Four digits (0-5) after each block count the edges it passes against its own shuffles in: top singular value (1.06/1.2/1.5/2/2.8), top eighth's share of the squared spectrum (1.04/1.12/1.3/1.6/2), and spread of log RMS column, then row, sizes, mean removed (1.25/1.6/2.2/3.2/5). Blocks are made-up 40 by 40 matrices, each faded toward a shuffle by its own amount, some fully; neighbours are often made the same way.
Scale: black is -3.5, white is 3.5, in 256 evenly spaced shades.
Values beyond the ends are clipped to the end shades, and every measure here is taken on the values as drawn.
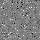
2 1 0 1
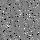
0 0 0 0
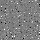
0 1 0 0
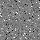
0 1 0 0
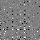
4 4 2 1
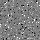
0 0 0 0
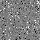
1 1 1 0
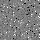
1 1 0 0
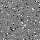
0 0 0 0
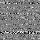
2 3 0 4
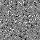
0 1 0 1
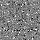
1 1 0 1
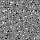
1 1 0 1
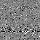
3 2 0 2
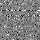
2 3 0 2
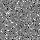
0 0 0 0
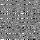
3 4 1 3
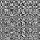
4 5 3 3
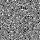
2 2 0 0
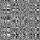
4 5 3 3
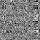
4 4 2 2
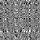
4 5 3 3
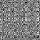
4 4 2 2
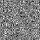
3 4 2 2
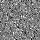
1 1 0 0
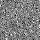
1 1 0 0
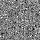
2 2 0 0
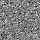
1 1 0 0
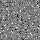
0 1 0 0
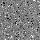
0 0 0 0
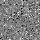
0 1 0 1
